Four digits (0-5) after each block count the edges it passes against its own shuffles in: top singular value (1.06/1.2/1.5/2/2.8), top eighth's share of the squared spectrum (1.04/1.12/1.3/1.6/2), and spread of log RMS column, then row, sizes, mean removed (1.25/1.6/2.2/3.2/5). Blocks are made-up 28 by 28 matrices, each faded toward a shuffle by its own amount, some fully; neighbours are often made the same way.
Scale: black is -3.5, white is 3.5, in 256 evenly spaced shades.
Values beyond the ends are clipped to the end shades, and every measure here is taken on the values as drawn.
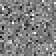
1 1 0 0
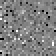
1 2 0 0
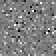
0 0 0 0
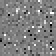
2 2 1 1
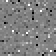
0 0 0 0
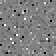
0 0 0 0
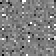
2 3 1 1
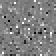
2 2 0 0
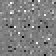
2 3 1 0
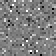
0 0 0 0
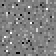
0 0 0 0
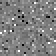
0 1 0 0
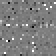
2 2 0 1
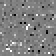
1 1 0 1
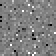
1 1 0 0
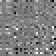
3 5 2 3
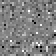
2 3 1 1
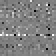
3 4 1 2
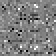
3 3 1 2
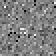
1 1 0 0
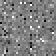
2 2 1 0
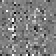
2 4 2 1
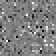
1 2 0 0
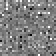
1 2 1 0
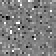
1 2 0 1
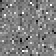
0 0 0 0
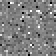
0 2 0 0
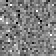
0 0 0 0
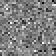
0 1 0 0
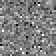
1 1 0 0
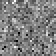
0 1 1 0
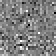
3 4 1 1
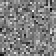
2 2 0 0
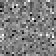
2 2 0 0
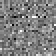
2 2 0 2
